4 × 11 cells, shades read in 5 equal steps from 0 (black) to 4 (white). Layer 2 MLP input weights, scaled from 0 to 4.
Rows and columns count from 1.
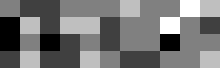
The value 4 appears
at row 1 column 10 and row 2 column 9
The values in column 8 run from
1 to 2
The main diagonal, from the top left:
2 3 0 1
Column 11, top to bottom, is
3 1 2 3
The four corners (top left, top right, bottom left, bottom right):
2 3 1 3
